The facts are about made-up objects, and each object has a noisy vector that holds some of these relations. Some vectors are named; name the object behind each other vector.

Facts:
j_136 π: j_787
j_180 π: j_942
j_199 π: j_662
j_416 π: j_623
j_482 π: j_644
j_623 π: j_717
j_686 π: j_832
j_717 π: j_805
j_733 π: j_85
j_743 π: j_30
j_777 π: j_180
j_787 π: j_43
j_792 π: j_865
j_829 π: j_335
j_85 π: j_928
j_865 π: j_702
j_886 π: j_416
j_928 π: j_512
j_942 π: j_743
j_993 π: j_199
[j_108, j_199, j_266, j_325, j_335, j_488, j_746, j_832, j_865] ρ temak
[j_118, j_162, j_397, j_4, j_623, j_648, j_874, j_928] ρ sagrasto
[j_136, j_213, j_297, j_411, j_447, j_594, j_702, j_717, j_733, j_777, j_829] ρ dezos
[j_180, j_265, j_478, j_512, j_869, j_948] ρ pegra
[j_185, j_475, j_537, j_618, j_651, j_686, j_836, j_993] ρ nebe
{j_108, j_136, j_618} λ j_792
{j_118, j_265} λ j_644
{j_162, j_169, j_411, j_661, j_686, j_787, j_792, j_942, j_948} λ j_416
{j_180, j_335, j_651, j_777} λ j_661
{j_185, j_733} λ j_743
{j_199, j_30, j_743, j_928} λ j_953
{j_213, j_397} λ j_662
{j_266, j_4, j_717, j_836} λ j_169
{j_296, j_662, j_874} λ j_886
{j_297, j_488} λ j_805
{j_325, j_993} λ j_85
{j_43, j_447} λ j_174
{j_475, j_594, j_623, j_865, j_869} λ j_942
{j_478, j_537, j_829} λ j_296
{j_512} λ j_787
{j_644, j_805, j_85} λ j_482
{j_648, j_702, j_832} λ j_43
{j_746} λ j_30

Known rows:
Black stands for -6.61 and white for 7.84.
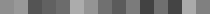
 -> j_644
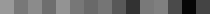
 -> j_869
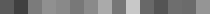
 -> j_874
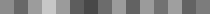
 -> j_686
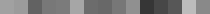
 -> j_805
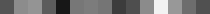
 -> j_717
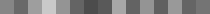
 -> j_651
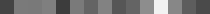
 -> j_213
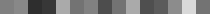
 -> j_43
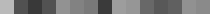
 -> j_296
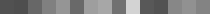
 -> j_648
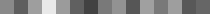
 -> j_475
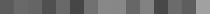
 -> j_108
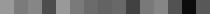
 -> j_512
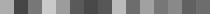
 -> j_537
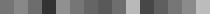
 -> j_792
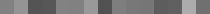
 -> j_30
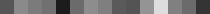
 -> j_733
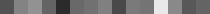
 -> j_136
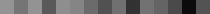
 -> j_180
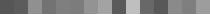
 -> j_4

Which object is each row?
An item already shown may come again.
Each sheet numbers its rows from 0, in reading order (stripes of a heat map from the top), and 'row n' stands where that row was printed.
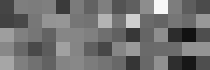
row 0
j_213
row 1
j_397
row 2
j_265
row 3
j_886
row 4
j_265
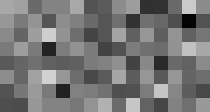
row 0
j_85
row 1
j_180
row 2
j_651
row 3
j_169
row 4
j_335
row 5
j_651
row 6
j_777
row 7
j_162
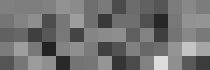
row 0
j_942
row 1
j_661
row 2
j_832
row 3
j_169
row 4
j_594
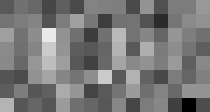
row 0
j_266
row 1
j_661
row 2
j_993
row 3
j_185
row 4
j_618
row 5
j_623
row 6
j_662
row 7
j_478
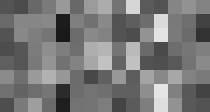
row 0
j_648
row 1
j_297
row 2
j_733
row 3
j_928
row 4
j_118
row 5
j_836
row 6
j_829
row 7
j_411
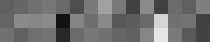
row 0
j_865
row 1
j_297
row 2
j_829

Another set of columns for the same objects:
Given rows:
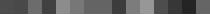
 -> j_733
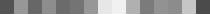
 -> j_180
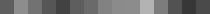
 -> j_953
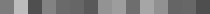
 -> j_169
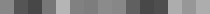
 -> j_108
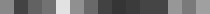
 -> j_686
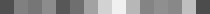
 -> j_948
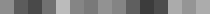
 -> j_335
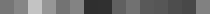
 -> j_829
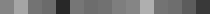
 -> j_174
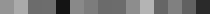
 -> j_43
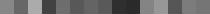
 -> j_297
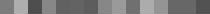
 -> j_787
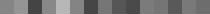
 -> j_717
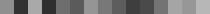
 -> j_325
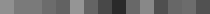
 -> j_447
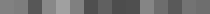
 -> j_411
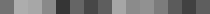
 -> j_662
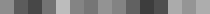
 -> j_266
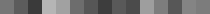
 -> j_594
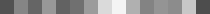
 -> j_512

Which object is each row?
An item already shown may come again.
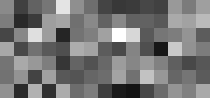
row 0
j_686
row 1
j_865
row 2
j_478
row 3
j_832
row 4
j_886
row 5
j_942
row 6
j_993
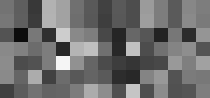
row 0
j_594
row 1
j_594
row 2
j_185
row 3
j_648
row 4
j_618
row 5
j_297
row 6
j_928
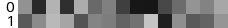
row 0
j_993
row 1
j_397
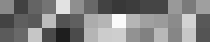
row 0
j_686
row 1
j_869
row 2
j_265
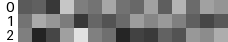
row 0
j_623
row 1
j_886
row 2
j_475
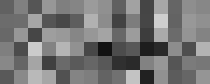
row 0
j_162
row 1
j_118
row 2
j_4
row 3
j_537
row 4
j_297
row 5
j_397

